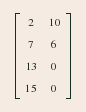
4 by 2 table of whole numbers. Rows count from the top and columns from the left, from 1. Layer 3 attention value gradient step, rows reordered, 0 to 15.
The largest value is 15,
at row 4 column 1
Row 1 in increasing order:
2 10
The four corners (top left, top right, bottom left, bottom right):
2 10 15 0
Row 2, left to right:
7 6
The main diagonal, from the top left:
2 6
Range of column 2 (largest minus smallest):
10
